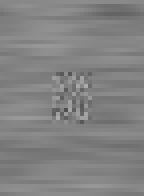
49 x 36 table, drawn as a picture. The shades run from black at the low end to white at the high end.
Overall the values sit about 50% of the way up the scale. Neither half mirrors the other. In the centre lies a patch that is rougher than the rest. Values change most from cell to cell in the centre. The distribution is heavy-tailed on both sides. Streaks run across, left to right.
